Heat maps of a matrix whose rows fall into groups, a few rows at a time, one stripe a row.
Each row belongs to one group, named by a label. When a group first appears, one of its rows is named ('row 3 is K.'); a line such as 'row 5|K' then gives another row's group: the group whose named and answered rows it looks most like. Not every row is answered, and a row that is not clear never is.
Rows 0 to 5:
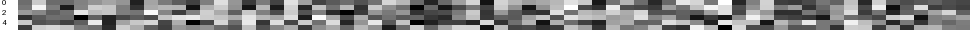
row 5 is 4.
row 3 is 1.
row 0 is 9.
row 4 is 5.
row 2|9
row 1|9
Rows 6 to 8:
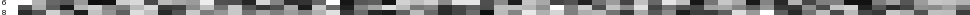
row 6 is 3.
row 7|9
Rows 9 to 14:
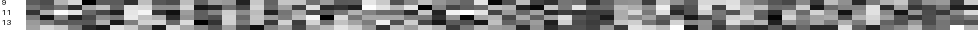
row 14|3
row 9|4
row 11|4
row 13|5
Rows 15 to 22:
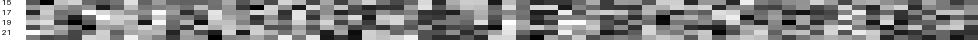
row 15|4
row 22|5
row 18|9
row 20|1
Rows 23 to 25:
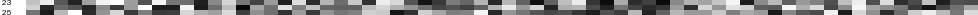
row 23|9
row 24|5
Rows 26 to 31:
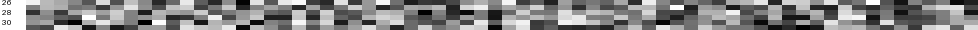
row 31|4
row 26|5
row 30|9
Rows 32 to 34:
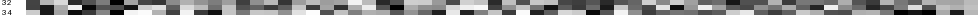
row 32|3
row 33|4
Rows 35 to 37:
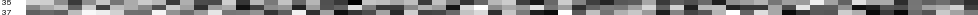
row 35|5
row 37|9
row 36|3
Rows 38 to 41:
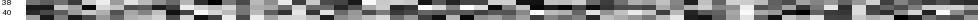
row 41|5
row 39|4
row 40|1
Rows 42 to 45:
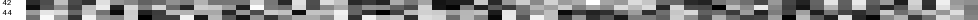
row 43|1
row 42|1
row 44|3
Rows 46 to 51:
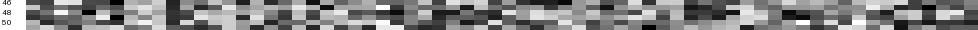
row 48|1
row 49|1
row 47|5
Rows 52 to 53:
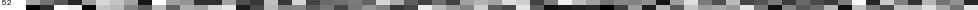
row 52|9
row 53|4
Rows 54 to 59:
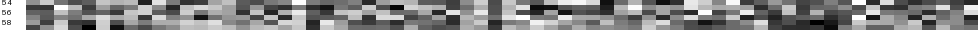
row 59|1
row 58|1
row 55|4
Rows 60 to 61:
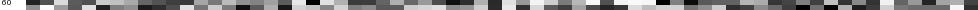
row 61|3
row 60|1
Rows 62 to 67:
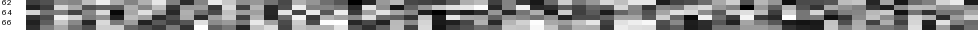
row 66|1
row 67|1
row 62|9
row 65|4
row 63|4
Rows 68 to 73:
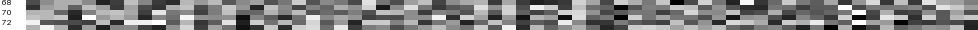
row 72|5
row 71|3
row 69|3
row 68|4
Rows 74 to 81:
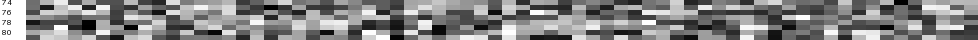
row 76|3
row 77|5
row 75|4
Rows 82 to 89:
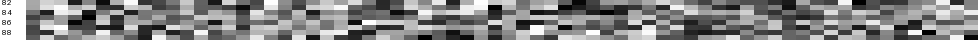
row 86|5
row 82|3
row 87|3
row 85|1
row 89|9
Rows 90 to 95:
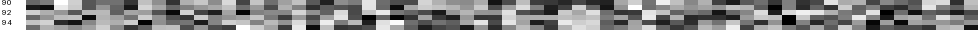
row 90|4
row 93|1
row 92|5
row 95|9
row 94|9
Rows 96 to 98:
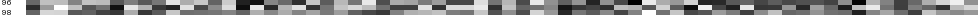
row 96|3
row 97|4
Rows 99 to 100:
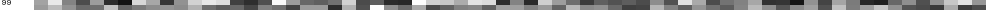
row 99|3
